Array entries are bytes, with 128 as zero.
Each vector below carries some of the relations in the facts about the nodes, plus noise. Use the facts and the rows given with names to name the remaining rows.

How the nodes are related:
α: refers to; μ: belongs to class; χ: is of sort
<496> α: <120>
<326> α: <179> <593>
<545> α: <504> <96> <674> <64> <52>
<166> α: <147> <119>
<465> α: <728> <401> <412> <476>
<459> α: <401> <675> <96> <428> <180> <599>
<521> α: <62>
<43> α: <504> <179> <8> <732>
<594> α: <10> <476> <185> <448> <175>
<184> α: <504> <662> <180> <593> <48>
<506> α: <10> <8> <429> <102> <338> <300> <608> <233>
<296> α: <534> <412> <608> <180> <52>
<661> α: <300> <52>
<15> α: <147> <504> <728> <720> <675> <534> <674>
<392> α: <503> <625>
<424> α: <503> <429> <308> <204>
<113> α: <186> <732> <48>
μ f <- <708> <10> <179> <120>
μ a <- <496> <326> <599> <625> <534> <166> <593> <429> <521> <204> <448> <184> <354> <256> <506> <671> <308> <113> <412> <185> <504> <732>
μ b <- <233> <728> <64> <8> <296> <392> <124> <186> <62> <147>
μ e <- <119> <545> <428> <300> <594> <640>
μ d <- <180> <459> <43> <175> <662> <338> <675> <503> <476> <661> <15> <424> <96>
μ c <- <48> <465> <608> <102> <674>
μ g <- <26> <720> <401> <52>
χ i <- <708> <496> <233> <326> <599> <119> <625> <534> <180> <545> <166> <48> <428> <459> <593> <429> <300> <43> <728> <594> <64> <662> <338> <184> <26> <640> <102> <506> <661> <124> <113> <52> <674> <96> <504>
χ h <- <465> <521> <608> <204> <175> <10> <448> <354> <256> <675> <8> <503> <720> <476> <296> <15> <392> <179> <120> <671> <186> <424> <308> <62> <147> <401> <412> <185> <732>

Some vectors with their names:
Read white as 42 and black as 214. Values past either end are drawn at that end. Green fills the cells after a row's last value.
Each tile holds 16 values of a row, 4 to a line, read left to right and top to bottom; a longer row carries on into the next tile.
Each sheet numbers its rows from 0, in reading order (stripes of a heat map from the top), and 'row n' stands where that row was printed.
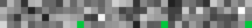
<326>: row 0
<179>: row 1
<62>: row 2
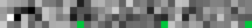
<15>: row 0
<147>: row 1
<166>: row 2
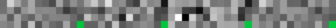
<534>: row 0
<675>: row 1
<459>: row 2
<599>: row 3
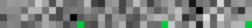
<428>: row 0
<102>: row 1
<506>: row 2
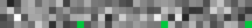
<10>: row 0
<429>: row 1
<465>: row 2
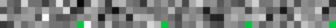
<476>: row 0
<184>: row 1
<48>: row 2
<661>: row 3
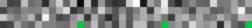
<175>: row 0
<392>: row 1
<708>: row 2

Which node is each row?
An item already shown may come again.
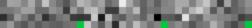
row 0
<64>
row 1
<545>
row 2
<52>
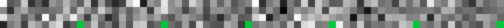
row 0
<503>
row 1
<392>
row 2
<674>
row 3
<424>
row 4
<184>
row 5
<504>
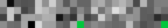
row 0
<594>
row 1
<401>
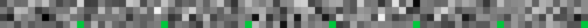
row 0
<186>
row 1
<124>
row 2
<233>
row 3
<296>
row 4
<476>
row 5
<8>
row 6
<119>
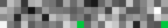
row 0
<184>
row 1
<120>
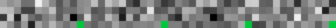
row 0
<545>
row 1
<662>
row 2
<186>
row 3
<338>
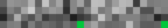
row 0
<728>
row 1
<720>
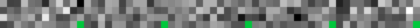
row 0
<175>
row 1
<608>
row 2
<119>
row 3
<186>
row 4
<62>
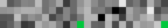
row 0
<300>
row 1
<43>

